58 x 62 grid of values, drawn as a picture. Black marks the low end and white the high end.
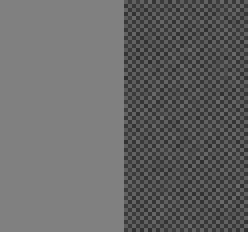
The table splits into one row of 2 panels. Panel 1,1: middling, flat. Panel 1,2: low, checkered.
